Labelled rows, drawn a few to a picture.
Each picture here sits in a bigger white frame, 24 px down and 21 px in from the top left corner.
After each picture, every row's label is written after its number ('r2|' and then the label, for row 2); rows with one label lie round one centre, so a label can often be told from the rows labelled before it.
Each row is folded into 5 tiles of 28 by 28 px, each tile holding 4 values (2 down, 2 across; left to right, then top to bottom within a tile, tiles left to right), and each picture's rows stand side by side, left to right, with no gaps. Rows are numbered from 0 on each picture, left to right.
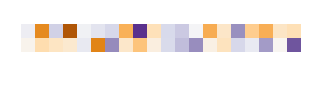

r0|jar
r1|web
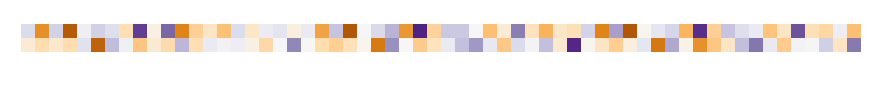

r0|jar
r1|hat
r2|jar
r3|web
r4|jar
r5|web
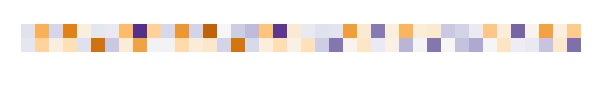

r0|jar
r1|jar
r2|web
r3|web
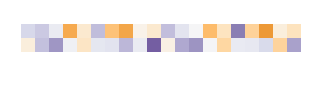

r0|web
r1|web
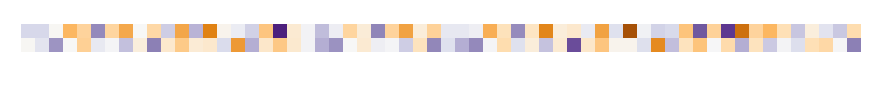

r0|web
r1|jar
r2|web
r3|web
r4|jar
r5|hat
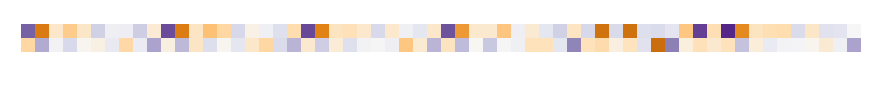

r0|hat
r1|hat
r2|hat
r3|hat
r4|jar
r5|hat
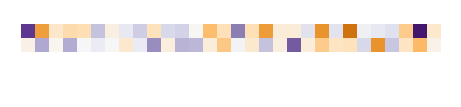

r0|hat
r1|web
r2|jar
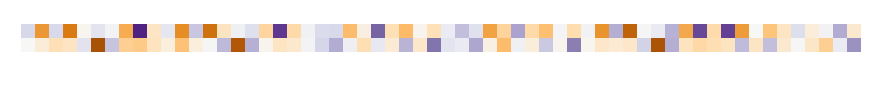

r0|jar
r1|jar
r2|web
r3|web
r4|jar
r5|hat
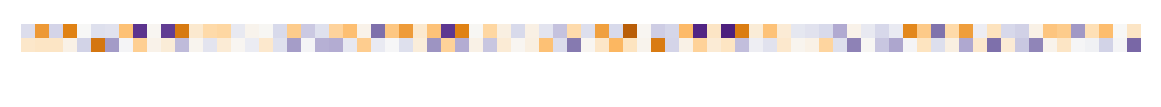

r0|jar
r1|hat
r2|web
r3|hat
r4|jar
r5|hat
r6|web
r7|web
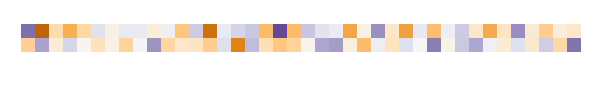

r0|hat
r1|jar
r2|web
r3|web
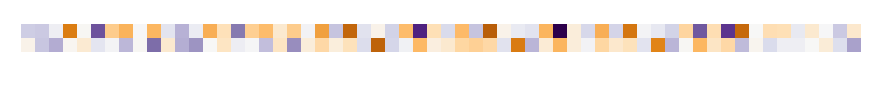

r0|web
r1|web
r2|jar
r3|jar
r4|jar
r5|hat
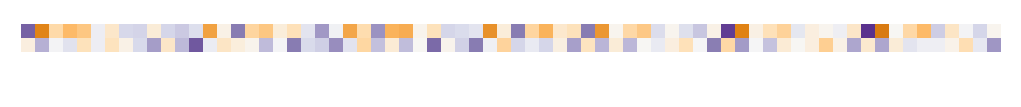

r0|hat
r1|web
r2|web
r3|web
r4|hat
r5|hat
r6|hat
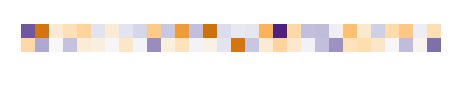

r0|hat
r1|jar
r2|web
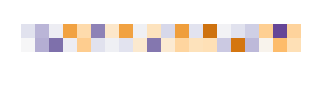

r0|web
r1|jar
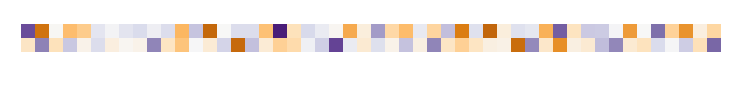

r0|hat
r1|jar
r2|web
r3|jar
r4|web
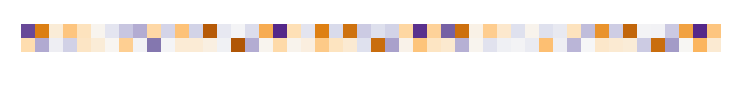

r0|hat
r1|jar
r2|jar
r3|hat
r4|jar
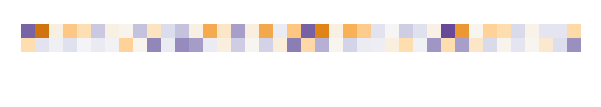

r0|hat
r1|web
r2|hat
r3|hat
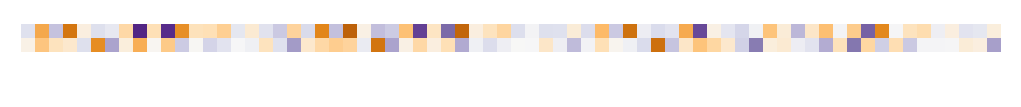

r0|jar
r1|hat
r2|jar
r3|hat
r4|jar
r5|web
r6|hat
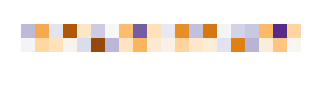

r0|jar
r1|jar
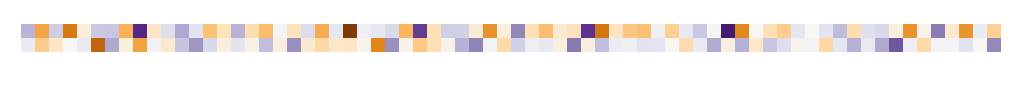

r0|jar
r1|web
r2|jar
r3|web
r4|hat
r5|hat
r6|web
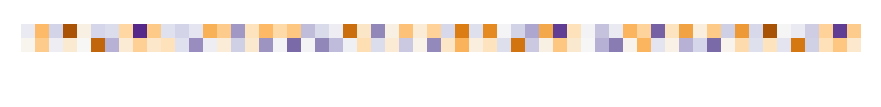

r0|jar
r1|web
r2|web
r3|jar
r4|web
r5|jar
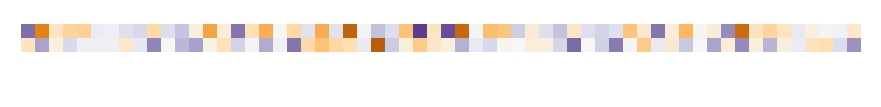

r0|hat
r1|web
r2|jar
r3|hat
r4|web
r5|hat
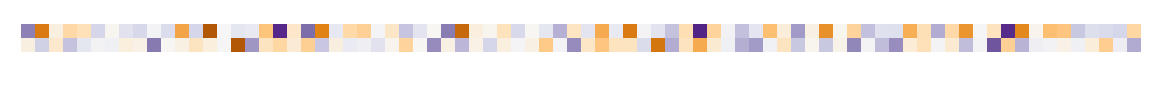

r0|hat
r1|jar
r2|hat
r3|hat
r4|jar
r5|web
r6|web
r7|hat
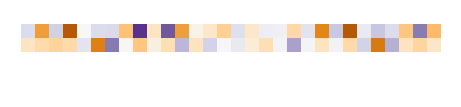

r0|jar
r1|hat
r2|jar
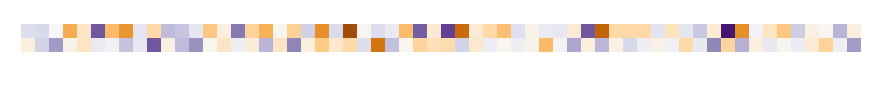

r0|web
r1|web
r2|jar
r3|hat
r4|hat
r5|hat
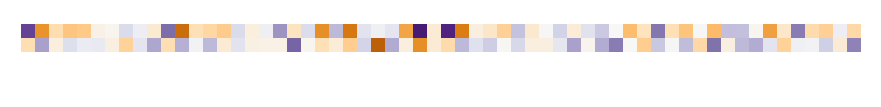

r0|hat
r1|hat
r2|jar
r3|hat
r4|web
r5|web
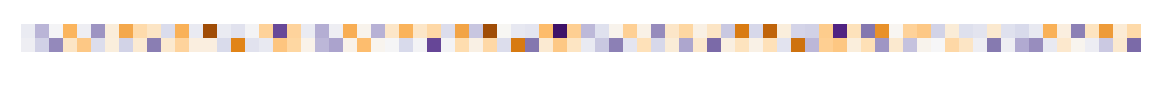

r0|web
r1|jar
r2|web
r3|jar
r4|web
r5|jar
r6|hat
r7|web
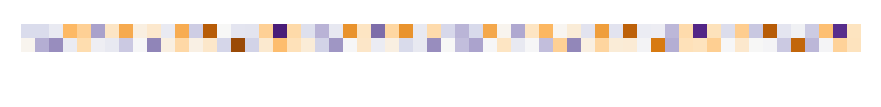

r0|web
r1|jar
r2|web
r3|web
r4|jar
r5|jar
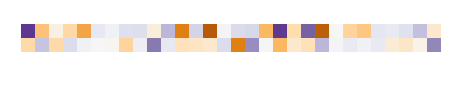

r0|hat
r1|jar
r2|hat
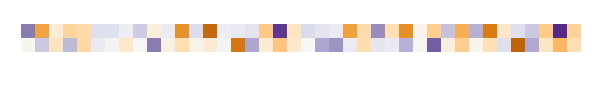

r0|hat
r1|jar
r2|web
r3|jar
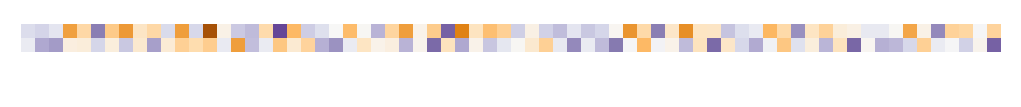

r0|web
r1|jar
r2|web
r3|hat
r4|web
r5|web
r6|web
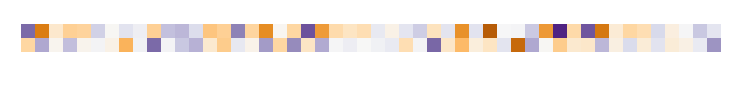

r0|hat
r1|web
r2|hat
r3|jar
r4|hat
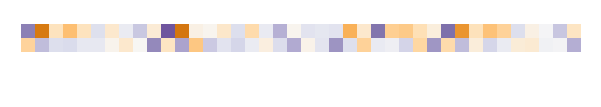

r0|hat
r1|hat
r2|web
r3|hat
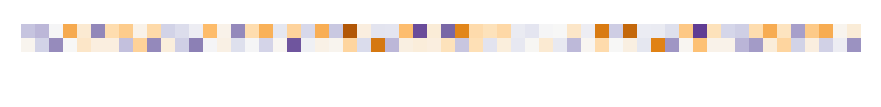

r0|web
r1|web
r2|jar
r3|hat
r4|jar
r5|web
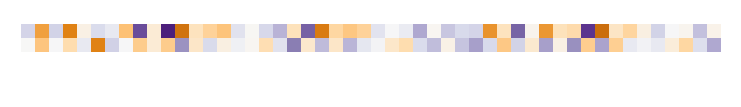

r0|jar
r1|hat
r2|hat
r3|web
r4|hat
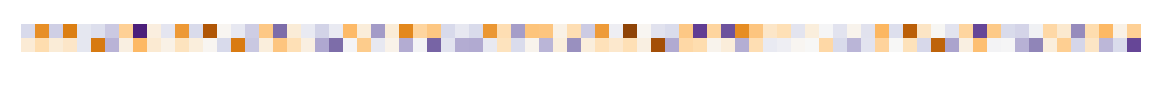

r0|jar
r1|jar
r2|web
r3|web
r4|jar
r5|hat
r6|jar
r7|web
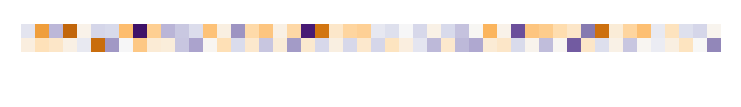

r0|jar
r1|web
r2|hat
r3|web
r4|hat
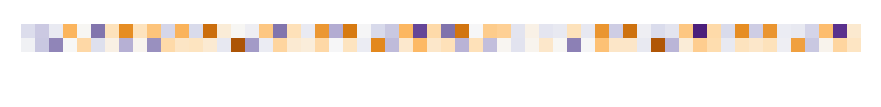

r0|web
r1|jar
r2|jar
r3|hat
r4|jar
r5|jar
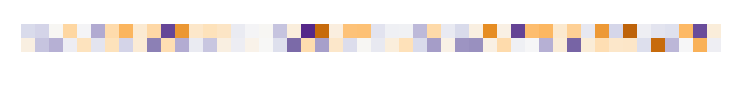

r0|web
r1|hat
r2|hat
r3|web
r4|jar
